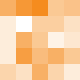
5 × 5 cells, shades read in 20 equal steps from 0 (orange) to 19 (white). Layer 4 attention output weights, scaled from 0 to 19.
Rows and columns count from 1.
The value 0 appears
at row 1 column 3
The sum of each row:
27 71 64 43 60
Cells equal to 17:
1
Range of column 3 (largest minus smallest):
11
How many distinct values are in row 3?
5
